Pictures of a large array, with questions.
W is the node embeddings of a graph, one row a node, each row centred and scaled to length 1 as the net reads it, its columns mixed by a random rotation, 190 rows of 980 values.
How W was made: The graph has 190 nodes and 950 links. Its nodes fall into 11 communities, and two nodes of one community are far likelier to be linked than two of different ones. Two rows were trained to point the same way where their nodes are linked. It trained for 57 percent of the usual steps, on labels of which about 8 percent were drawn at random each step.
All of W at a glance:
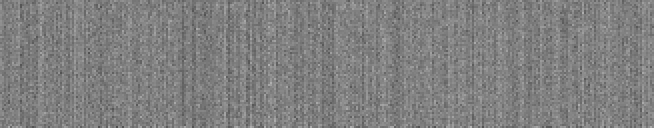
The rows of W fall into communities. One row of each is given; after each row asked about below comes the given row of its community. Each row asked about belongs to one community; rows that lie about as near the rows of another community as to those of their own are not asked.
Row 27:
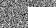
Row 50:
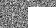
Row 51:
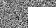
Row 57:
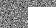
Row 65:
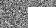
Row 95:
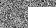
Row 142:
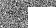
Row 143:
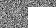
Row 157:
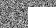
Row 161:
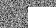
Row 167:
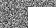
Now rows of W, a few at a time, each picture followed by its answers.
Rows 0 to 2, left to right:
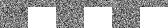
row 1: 57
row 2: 167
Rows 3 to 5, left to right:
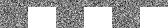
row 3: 161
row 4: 65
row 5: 57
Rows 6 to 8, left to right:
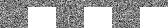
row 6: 143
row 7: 142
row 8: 143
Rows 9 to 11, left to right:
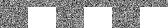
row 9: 142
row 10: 143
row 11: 143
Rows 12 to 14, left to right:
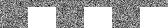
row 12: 57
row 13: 143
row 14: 51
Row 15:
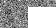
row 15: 95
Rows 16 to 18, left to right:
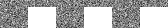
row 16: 142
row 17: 142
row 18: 50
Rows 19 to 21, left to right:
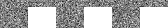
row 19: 27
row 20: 142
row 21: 167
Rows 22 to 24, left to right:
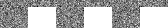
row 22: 27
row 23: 50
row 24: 167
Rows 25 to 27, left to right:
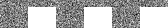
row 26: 143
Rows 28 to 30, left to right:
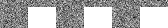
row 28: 51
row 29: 57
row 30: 95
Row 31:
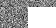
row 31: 27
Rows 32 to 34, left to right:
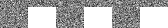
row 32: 142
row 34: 51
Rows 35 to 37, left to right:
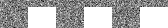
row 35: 95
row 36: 27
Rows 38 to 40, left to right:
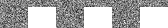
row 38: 142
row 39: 27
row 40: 167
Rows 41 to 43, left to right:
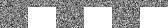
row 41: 27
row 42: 51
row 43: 50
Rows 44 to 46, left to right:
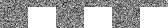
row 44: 51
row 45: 27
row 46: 51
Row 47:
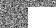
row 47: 50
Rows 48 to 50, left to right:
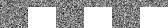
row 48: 27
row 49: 27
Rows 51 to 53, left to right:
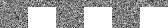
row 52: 65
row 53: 50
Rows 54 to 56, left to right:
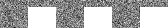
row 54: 95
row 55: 95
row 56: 167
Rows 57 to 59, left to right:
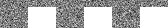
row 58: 95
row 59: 157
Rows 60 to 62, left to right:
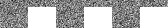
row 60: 161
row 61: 167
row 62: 57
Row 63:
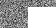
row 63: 57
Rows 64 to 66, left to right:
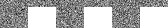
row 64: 157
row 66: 161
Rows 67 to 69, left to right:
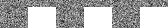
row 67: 143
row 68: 51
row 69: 65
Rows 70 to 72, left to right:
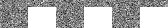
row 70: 167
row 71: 95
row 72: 57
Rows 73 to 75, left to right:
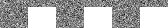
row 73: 51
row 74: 95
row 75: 161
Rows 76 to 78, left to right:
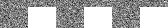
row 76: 157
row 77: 157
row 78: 50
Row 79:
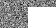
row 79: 51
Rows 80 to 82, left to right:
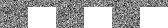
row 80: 167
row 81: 167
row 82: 65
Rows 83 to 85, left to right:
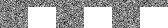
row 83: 157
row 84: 57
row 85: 143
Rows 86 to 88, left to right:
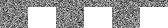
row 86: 65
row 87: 27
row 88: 50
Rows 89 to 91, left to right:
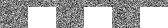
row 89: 57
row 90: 143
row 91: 95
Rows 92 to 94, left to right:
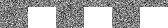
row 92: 161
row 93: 167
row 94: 51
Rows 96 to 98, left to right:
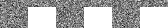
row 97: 167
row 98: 57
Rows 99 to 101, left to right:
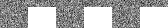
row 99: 50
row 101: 161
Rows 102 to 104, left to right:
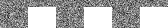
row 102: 157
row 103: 143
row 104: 161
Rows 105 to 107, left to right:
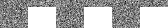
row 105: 157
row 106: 167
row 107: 57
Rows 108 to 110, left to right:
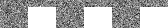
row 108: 157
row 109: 27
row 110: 27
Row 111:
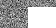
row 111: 143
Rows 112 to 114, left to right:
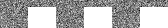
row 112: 143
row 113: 57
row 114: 50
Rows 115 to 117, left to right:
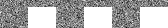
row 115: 51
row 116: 95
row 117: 95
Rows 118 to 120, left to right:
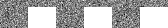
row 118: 167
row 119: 142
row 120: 167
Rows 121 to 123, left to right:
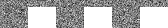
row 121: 157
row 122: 51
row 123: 161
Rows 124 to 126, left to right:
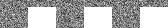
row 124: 50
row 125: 95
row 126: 50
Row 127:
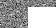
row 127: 143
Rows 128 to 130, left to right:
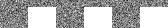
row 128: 161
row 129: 65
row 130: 161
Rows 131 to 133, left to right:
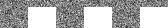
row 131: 95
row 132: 142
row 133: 95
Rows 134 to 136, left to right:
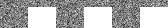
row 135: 65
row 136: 27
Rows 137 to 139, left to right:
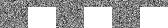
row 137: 51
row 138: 157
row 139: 142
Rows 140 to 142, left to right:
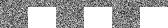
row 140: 65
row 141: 95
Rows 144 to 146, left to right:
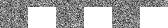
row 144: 27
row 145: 95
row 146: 57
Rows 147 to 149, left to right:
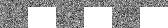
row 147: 143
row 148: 50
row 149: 142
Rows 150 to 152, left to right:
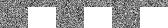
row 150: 143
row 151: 27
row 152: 65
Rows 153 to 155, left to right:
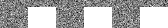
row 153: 143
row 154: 65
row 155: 143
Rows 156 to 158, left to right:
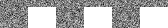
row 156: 161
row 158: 51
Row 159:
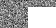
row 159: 65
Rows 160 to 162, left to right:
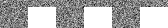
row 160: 57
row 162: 27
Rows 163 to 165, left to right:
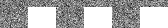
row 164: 27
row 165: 161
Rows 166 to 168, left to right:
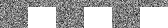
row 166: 27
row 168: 51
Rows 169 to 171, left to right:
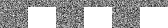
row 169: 142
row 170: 142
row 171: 142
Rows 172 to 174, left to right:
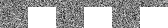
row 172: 95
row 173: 51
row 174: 27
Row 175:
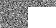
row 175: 57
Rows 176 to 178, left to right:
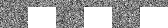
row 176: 27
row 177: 167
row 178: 142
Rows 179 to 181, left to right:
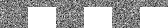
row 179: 143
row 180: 143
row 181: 65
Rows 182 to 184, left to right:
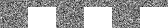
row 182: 57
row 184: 143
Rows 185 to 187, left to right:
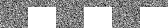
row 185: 65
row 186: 57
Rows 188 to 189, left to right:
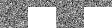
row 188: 95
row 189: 57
